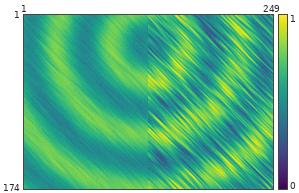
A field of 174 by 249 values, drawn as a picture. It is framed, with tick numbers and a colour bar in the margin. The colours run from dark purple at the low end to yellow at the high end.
Average level on the scale: 60%. Seam: vertical, 50% of the way across, the left part calmer. Rings: centred on the top middle. Slope: none.
